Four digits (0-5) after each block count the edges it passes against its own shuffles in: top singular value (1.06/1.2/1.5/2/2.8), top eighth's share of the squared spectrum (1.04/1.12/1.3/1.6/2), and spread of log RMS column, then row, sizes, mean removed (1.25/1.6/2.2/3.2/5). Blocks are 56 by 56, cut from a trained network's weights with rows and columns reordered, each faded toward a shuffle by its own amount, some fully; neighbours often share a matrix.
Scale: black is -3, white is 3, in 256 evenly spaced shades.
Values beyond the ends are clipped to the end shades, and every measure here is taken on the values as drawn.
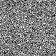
2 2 0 1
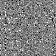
3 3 1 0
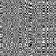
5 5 3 3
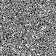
1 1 0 0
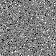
1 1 0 0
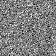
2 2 0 0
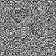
4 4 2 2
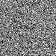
1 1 0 0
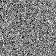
0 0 0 0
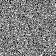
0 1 0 0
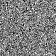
0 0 0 0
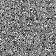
1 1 0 0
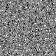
1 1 0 0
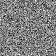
0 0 0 0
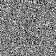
3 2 1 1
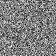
0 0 0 0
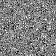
3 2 0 1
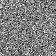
0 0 0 0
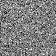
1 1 0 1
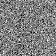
2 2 0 1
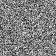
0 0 0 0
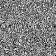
3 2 0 1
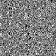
3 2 1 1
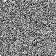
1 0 0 0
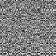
4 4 1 3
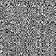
4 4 2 2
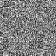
4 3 0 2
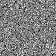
2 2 0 0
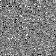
3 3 0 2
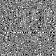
3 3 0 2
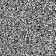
3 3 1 0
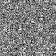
3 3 0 1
